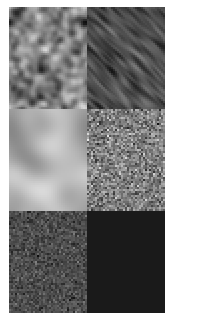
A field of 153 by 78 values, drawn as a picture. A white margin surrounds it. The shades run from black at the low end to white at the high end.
The table splits into 3 rows of 2 panels. Panel 1,1: middling, blotchy, strong in contrast. Panel 1,2: low, slanting down to the right. Panel 2,1: high, smooth. Panel 2,2: middling, fine-grained, strong in contrast. Panel 3,1: low, fine-grained. Panel 3,2: very low, flat.
